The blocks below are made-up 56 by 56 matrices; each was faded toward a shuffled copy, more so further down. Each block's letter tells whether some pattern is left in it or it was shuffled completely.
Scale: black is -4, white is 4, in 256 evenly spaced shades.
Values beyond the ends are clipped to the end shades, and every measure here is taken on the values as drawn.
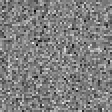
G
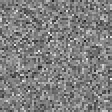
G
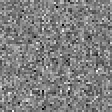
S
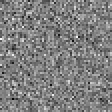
S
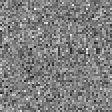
S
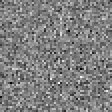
S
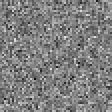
S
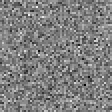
G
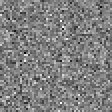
S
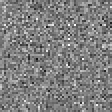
S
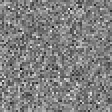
S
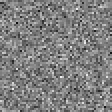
G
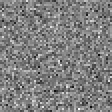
G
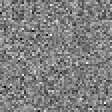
S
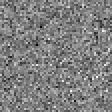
G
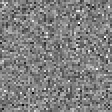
S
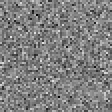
G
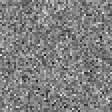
G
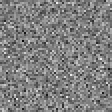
S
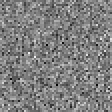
S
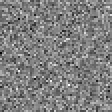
G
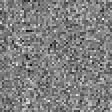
S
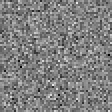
S
